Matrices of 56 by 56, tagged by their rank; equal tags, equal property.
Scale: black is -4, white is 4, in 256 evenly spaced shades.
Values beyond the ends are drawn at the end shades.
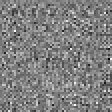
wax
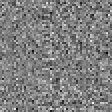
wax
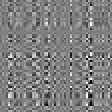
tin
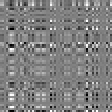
tin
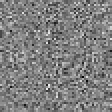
wax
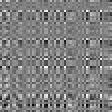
tin
